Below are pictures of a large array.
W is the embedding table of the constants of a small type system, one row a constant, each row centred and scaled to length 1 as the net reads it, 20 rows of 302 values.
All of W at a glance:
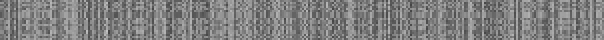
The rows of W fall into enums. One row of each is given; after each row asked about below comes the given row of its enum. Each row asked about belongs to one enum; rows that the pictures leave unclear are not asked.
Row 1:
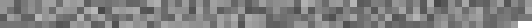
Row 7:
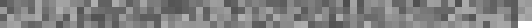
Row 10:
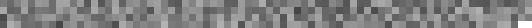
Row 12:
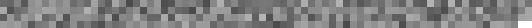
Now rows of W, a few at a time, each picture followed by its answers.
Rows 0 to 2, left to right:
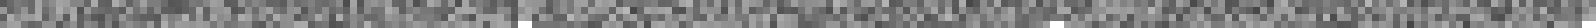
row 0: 7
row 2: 12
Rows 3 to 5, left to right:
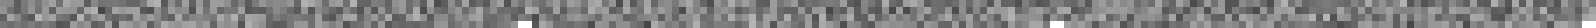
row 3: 1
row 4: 10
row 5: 12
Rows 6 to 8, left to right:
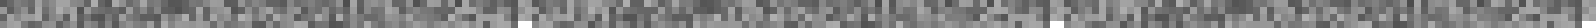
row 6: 7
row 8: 7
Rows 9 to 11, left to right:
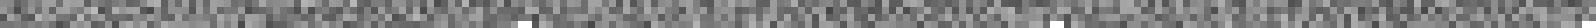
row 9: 1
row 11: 10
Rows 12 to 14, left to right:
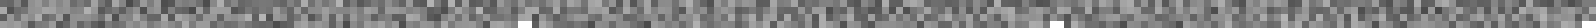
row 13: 10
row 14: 10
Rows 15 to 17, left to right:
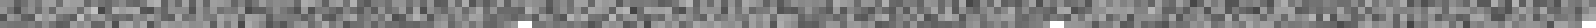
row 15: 1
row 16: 1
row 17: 12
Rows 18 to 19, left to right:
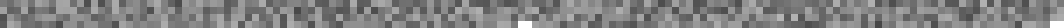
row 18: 10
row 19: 12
